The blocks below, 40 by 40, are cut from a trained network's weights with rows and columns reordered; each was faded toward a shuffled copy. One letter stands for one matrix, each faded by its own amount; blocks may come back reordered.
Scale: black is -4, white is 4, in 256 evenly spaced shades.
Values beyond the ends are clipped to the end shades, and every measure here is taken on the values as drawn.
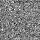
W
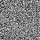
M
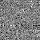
W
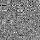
W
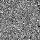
M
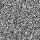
W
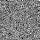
M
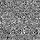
W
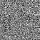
M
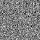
W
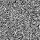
M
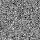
M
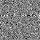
W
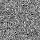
M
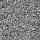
M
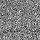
M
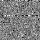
W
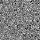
M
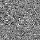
W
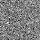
M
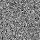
M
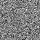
M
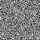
W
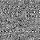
W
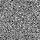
M
